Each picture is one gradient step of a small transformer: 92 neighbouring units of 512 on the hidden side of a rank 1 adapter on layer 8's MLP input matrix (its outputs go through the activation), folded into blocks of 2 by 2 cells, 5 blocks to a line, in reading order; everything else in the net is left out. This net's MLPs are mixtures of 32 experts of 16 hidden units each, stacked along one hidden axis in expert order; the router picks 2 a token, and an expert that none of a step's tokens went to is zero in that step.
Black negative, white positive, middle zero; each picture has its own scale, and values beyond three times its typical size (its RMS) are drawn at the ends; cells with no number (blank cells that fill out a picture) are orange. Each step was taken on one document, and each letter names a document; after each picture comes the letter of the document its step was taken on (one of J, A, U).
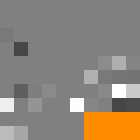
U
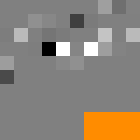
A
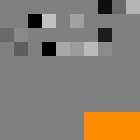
A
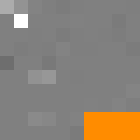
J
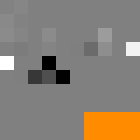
A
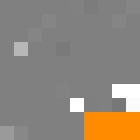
U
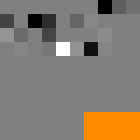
A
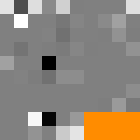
J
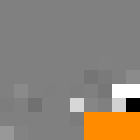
U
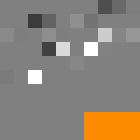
A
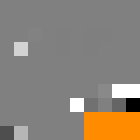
U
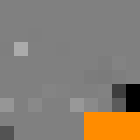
U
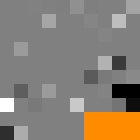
U
